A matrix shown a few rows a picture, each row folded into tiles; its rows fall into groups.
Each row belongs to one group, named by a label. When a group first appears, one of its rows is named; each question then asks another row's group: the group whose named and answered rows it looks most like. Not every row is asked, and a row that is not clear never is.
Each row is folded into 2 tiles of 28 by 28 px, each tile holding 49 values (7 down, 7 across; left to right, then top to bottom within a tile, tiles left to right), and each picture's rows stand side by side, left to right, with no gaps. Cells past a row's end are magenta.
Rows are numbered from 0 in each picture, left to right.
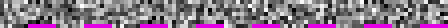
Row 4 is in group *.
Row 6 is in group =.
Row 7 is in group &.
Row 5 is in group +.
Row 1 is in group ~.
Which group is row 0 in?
=
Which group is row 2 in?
=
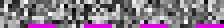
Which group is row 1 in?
&
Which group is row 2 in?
&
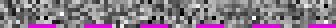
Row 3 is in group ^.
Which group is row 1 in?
+
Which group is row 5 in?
~
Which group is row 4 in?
~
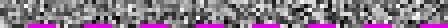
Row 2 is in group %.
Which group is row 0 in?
*
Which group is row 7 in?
=
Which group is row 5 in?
+
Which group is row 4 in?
+
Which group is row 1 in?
=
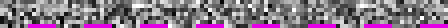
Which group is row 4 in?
*
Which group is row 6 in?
^
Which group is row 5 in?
*
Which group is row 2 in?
^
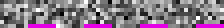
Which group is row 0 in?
%
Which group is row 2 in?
~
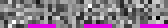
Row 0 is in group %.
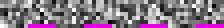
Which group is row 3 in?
*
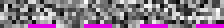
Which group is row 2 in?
+
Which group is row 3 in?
&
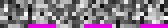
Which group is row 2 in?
&
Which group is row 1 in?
^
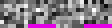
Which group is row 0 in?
%
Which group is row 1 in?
=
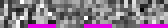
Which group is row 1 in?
~
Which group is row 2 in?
&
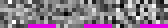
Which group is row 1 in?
=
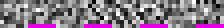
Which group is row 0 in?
%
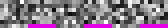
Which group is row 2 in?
+
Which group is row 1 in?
~
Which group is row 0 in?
&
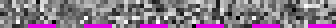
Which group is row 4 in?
*
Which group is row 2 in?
=
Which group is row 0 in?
*
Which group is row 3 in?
+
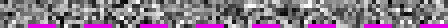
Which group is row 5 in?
^
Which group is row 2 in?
+
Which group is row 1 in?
%
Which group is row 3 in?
%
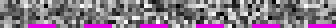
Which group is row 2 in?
=
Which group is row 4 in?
+
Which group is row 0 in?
~
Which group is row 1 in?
*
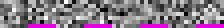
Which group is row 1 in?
=
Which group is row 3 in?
&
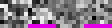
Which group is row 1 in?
^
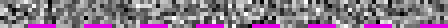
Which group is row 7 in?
=
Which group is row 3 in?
=
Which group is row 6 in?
^
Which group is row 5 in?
=
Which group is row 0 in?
+
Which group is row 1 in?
^
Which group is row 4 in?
=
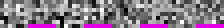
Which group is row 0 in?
%
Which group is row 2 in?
~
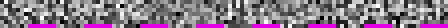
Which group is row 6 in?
+
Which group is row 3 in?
%
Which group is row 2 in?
=
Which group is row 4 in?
&
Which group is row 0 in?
+
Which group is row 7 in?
%
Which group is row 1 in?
+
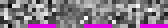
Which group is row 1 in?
~
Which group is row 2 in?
%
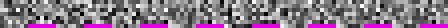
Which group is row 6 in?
*
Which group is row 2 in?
*
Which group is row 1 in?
+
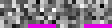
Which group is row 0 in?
*
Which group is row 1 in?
~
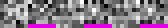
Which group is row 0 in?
%
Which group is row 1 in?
=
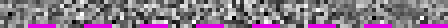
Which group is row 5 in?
%
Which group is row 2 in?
+
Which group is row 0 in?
%
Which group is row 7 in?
~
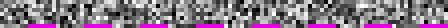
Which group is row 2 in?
~
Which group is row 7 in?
&
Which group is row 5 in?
%
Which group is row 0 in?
+
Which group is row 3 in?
*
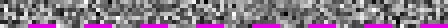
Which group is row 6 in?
=
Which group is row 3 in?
+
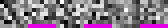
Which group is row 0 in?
+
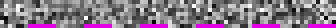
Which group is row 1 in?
~
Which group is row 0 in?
%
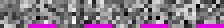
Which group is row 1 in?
*
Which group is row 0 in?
^
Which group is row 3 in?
%
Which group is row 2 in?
^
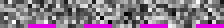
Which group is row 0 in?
%
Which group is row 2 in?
&
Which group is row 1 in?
~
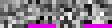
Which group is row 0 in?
=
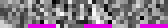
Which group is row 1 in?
&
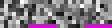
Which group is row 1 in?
*
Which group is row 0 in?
&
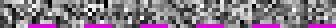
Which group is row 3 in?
+
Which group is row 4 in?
%
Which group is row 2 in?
*
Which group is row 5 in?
*
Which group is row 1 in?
+
